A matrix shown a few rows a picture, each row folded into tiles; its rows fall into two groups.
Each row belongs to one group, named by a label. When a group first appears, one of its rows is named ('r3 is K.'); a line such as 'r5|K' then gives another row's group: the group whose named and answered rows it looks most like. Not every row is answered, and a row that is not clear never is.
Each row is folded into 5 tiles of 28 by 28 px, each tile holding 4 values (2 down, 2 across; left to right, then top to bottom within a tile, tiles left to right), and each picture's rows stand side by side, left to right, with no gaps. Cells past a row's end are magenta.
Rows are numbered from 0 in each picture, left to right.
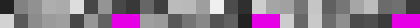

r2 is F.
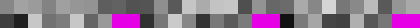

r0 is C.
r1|C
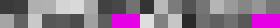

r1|F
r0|F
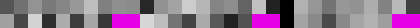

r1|F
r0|F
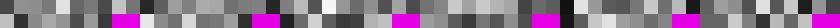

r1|F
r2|C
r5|C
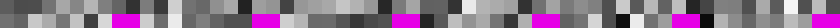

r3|C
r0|C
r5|C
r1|F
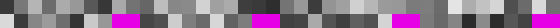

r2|C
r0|F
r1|C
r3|F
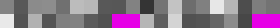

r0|F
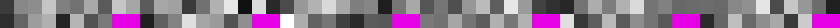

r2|F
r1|C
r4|F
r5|C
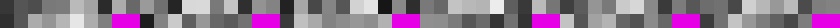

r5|C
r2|C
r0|C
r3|F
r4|F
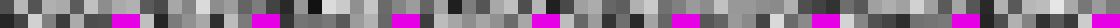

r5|C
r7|C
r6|F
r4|F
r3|C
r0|C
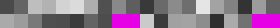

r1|F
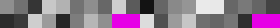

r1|F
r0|C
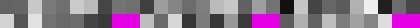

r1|F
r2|C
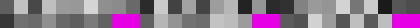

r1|C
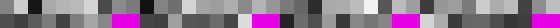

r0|C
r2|C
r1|C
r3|F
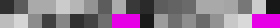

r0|F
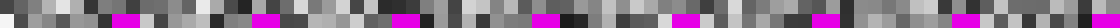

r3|C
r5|F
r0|F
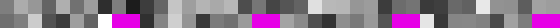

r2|F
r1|C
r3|F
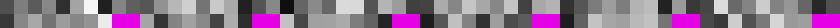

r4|C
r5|C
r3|C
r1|F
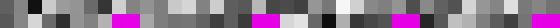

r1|F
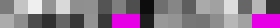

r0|F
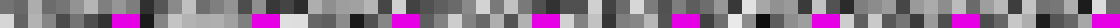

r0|F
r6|F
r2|F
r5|C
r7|C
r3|C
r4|F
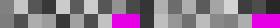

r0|C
